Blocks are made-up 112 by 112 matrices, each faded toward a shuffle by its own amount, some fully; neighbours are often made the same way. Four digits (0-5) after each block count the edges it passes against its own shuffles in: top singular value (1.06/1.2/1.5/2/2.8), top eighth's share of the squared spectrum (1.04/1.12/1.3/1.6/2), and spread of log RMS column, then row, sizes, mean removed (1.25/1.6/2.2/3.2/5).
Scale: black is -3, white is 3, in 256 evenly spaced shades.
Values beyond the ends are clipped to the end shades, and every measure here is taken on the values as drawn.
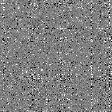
2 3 3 3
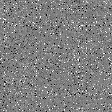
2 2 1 2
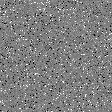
0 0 0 0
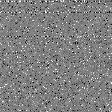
4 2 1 2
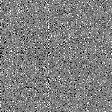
4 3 2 1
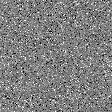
0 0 0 0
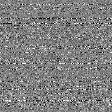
2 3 0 4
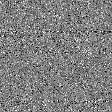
1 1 0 2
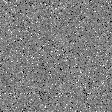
1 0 0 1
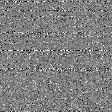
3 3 0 3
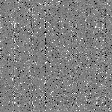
4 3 2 1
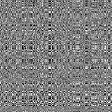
5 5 4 4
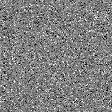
3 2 0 0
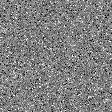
2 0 0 0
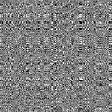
5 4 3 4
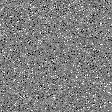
2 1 0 0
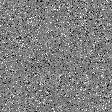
2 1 0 0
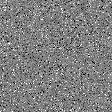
3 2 0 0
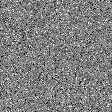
0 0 0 0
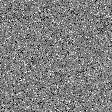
0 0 0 0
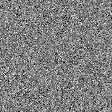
2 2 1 0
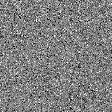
2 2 2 0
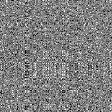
4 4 3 2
